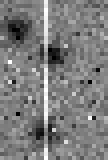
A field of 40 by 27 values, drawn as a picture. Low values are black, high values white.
Column 12 stands out from the rest. Neither half mirrors the other. The ninth with the lowest average is the top left. There are three dips. A few values lie far out on both sides of the bulk.
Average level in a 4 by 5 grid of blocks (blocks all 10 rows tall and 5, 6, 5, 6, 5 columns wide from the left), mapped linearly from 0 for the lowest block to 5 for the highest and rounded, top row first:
0 2 5 3 3
3 2 1 3 3
3 3 5 3 3
3 1 3 3 3
